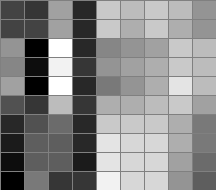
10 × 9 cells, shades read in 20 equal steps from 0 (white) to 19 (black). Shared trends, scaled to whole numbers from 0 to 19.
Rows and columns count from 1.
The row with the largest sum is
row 10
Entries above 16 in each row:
0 0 1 1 1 0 0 1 2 1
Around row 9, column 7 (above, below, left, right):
3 3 3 7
